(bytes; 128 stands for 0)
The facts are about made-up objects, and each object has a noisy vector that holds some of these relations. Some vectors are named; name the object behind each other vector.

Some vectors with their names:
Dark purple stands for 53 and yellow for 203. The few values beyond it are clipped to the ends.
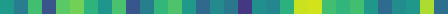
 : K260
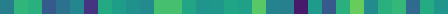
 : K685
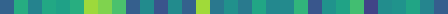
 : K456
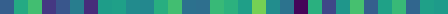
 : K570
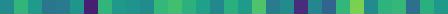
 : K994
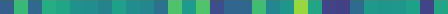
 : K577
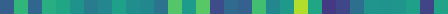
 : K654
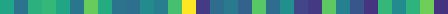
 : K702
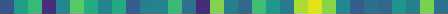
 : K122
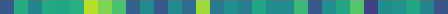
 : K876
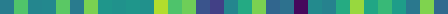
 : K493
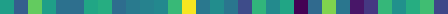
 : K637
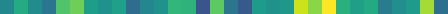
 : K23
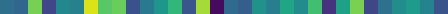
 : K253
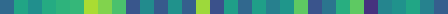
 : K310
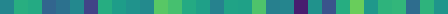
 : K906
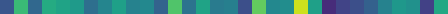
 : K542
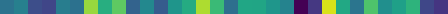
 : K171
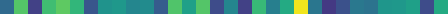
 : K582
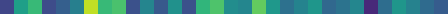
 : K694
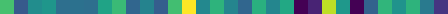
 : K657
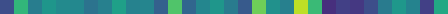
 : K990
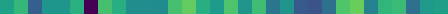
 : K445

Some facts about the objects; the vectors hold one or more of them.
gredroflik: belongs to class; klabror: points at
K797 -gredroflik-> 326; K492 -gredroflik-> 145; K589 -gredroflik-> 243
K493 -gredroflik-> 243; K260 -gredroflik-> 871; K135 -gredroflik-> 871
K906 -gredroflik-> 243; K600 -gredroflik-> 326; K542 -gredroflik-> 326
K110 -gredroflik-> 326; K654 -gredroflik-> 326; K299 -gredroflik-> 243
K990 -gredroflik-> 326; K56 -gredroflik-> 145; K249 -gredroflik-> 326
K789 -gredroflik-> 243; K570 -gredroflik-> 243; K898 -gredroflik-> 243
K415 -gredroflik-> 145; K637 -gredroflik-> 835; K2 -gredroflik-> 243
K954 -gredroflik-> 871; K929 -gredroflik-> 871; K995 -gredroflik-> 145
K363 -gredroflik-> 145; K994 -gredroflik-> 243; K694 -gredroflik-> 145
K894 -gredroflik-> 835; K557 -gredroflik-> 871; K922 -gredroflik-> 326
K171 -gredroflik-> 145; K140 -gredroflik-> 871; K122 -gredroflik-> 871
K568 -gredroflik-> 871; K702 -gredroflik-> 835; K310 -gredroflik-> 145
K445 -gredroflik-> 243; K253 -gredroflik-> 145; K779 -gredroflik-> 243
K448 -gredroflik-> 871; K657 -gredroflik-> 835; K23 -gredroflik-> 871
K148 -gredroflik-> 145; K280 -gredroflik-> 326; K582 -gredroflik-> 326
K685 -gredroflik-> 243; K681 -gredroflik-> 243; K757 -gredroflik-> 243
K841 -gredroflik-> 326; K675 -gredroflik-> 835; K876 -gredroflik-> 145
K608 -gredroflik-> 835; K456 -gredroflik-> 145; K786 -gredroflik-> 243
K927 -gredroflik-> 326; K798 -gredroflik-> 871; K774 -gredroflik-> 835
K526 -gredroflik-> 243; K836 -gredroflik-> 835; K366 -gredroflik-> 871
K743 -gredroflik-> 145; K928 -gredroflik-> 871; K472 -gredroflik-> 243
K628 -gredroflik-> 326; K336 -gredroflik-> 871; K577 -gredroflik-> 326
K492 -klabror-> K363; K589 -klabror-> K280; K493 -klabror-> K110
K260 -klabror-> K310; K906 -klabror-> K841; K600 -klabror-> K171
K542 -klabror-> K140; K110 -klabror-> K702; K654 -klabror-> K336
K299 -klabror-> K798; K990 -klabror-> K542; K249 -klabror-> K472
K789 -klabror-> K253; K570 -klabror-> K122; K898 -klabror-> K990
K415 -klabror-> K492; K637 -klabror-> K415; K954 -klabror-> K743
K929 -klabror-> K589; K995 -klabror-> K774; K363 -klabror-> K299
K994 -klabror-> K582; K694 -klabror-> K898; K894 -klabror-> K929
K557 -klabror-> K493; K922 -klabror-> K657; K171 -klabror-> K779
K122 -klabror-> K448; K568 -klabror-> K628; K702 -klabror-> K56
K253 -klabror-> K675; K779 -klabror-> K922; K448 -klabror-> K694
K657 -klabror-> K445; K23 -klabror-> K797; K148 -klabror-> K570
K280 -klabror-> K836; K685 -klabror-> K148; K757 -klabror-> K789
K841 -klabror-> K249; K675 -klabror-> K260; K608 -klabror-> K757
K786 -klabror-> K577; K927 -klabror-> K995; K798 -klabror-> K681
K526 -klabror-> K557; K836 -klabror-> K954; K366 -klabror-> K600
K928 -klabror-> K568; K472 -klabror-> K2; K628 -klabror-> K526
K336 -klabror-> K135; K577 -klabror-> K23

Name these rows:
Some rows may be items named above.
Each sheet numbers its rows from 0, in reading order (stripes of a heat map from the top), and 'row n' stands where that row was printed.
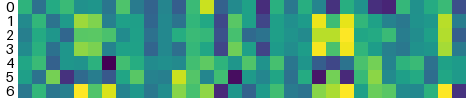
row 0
K774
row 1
K140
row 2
K928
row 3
K140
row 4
K445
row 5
K789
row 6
K557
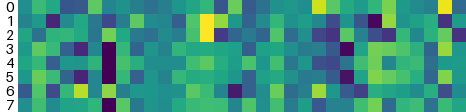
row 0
K929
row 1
K922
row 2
K702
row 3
K589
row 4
K445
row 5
K589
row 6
K110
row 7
K681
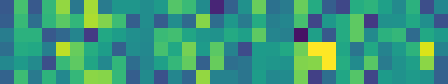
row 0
K628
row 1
K56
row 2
K685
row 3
K798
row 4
K366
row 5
K743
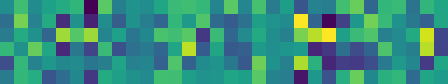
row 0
K681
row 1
K280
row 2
K568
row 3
K836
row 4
K990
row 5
K685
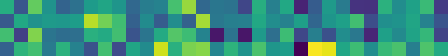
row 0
K608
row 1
K995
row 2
K675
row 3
K299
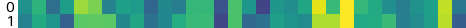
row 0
K135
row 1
K928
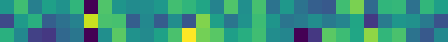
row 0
K2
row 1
K148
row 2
K779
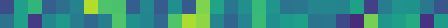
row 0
K148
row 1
K600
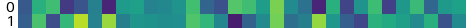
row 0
K898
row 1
K110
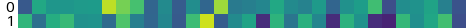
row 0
K995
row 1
K774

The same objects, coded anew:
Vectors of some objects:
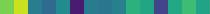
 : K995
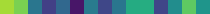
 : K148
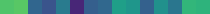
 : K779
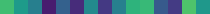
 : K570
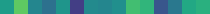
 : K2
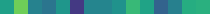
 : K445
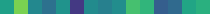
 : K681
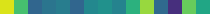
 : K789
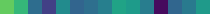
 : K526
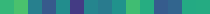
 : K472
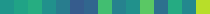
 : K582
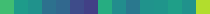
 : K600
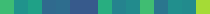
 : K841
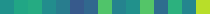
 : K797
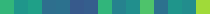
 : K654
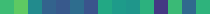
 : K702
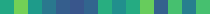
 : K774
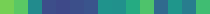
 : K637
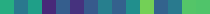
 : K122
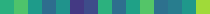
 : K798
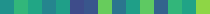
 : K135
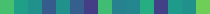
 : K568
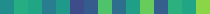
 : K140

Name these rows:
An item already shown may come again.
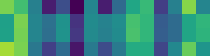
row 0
K694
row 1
K681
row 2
K681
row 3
K148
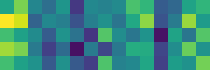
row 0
K681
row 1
K253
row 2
K557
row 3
K148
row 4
K568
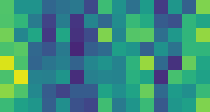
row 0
K628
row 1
K685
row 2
K929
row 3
K779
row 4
K789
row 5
K56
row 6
K608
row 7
K928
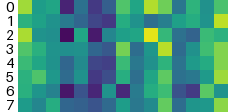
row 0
K836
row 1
K922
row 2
K589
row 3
K260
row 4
K366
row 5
K798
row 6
K898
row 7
K542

